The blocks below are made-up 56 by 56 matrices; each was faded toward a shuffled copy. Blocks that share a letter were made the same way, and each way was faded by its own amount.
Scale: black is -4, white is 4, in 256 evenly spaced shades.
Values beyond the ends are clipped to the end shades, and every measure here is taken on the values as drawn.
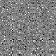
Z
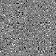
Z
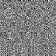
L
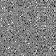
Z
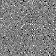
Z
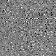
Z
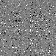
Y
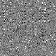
Z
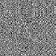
L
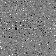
Y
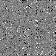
Y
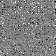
Y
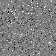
Y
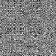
L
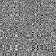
L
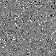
Y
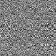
L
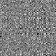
L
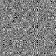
L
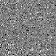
Z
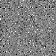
Z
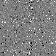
Y
